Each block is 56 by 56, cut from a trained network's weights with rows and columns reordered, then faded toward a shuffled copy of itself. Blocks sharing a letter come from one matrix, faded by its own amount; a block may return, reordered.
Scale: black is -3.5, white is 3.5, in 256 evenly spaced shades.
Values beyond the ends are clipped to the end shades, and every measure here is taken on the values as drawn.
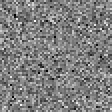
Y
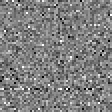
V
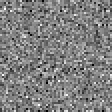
V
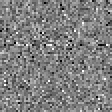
V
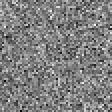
Y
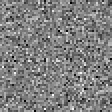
V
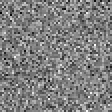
Y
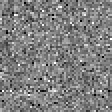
V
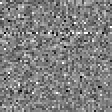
V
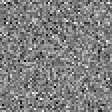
V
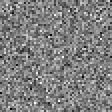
Y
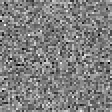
Y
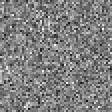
Y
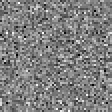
V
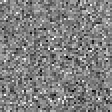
V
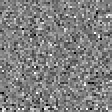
V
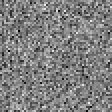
Y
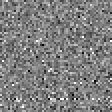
V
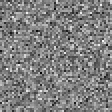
Y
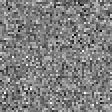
V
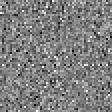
V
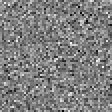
Y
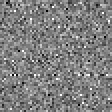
V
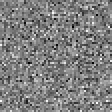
V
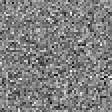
Y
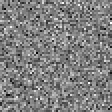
Y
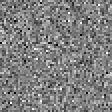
V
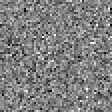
V
